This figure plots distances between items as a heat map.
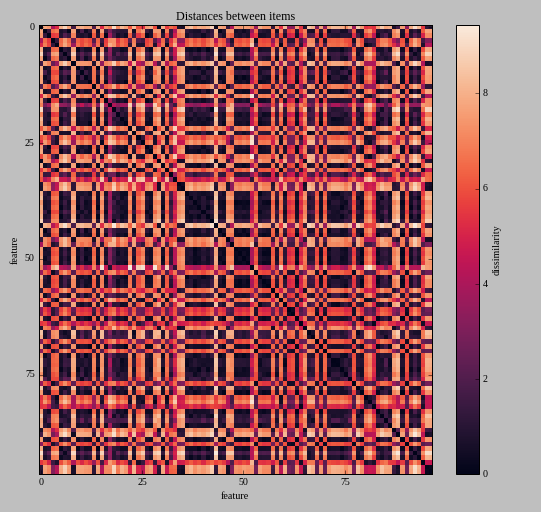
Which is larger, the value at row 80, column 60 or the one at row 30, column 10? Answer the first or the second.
the first
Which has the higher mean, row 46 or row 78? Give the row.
46
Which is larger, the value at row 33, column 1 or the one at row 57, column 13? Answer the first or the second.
the first
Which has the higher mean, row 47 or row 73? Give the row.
47
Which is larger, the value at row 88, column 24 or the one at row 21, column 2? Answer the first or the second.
the first
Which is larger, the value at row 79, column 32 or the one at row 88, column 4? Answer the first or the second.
the second
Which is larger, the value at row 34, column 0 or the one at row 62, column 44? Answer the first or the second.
the second
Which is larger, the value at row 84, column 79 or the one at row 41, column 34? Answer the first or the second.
the second
